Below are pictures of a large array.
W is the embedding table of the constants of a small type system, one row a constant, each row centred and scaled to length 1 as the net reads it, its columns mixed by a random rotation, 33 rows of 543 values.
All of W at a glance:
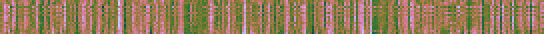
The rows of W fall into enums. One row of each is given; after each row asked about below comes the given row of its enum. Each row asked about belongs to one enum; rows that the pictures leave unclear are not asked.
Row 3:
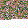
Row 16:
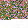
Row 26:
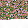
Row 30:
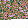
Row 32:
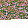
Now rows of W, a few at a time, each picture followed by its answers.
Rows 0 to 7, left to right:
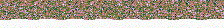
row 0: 32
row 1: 3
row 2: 26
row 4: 16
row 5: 26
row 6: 30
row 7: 30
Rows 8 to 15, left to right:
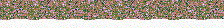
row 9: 16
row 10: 26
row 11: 30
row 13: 3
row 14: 30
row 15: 26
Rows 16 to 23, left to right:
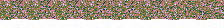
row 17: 16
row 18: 16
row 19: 26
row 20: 26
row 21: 16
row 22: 3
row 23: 32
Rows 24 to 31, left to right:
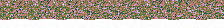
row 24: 26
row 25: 16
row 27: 32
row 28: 32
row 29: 16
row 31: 32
